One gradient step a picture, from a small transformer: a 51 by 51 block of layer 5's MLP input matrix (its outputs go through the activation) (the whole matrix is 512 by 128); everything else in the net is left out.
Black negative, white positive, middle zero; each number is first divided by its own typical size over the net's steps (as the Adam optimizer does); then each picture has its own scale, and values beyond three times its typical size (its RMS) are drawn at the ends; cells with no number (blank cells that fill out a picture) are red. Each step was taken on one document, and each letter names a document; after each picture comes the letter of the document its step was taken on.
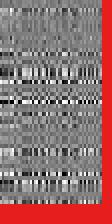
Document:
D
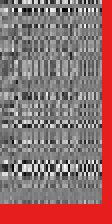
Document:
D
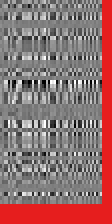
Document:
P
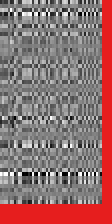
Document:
D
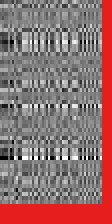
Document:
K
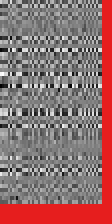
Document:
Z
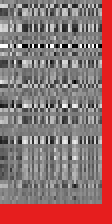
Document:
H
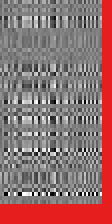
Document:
P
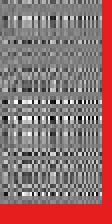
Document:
P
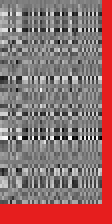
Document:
Z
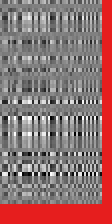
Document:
P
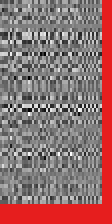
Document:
H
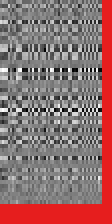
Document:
Z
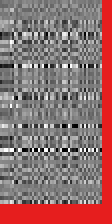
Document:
K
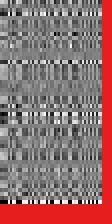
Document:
Z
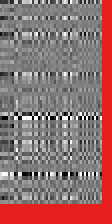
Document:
K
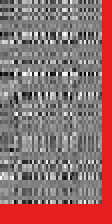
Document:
D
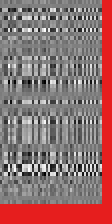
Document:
P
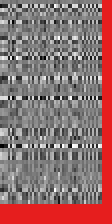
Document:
Z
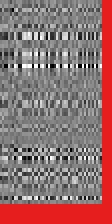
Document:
H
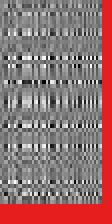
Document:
P
